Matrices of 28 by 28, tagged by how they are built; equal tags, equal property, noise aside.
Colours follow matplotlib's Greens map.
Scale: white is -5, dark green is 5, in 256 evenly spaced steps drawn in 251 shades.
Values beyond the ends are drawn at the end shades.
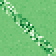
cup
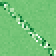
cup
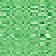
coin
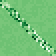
cup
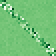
cup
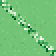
cup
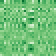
coin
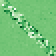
cup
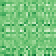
coin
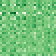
coin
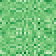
coin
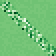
cup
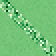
cup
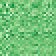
coin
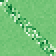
cup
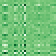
coin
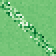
cup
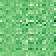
coin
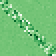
cup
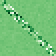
cup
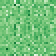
coin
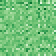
coin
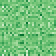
coin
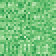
coin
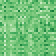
coin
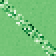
cup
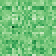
coin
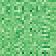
coin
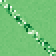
cup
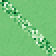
cup
